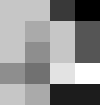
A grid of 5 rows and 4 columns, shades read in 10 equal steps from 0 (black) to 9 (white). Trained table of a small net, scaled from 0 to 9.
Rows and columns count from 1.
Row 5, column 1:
7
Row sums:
16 23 22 26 15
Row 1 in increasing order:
0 2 7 7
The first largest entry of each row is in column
1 1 1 4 1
